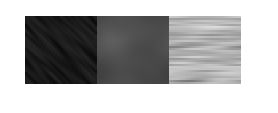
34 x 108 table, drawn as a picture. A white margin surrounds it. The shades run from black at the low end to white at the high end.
The table splits into one row of 3 panels. Panel 1,1: very low, slanting down to the right, faint in contrast. Panel 1,2: low, smooth, faint in contrast. Panel 1,3: high, streaked across.
